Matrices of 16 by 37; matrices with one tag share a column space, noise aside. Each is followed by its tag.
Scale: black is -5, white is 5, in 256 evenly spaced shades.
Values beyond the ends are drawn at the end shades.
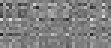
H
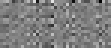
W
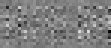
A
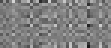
W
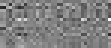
H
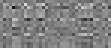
H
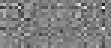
H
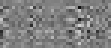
A
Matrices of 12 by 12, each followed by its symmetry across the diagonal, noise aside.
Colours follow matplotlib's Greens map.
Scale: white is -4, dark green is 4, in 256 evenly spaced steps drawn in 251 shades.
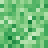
neither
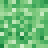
neither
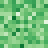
antisymmetric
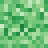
neither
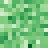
neither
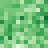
antisymmetric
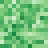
neither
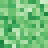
antisymmetric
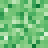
antisymmetric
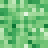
antisymmetric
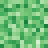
neither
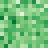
antisymmetric
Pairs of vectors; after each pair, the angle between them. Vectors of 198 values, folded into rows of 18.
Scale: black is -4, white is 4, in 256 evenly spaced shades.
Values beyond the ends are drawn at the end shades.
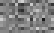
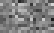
nearly opposite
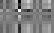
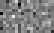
partly aligned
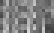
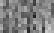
nearly opposite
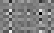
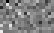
orthogonal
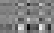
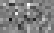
partly opposed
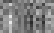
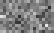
orthogonal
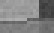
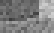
nearly opposite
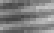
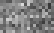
partly opposed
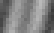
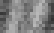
nearly parallel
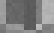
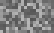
orthogonal
